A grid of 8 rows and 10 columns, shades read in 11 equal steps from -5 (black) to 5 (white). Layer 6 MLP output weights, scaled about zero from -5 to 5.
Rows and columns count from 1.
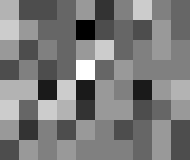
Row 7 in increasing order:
-3 -2 -2 -2 -1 0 0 1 1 1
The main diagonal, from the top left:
2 1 0 -1 -4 1 -2 -1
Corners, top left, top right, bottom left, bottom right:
2 -1 -2 -2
